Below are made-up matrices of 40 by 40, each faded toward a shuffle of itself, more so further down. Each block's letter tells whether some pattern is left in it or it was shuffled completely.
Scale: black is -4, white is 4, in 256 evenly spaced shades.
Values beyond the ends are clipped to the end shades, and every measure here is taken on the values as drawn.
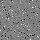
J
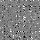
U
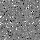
J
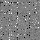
U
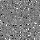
U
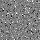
J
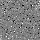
J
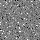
J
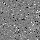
J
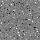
J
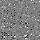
U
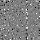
U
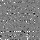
U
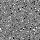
J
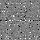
U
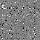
U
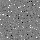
J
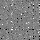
U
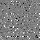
U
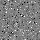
J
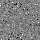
J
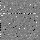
U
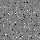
J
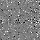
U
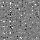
U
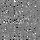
U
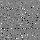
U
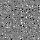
U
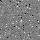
J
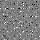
U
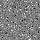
J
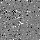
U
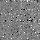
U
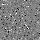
J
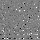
U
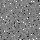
J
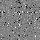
U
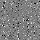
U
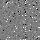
U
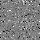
U
